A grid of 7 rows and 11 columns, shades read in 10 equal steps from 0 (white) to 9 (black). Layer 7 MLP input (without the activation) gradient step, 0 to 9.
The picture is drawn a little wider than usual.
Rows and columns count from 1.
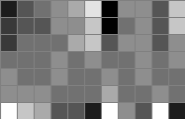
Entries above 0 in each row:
11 11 11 11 11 11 8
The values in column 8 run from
4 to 5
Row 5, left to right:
4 5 5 4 5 5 4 5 4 5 5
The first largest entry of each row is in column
7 7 1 1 2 4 6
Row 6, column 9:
5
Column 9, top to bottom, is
4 4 4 4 4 5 6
